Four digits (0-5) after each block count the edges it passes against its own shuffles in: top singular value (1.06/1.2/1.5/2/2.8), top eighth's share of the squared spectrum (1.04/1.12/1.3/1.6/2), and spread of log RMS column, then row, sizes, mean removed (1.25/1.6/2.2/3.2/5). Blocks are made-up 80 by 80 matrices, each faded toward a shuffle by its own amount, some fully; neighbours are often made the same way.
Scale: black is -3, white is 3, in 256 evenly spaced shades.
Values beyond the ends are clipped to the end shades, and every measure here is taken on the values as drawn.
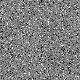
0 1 2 0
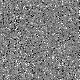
1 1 2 0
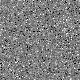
0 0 0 0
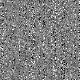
1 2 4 0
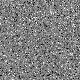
0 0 0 0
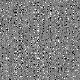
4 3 3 1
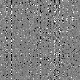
4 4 3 1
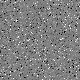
1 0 0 0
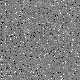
2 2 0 0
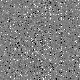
3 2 2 0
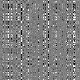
5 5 4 2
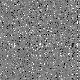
3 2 2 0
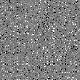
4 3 2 1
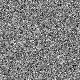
0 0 0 0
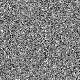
2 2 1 0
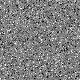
0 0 0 0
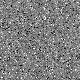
0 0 0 0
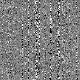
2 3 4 0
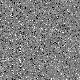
1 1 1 0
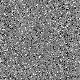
0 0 1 0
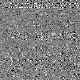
2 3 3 3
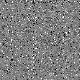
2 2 2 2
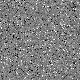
0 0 0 0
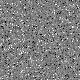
0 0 0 0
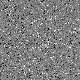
1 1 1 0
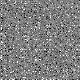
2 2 2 2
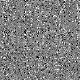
1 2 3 2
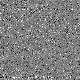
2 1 0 1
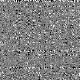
2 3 3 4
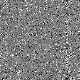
1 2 2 2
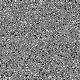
0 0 0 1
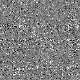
1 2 2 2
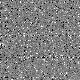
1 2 1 2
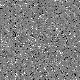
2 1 1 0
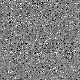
1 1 1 2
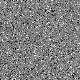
0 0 0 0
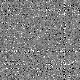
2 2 2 2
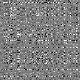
4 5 3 4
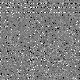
3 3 1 2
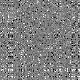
4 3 2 2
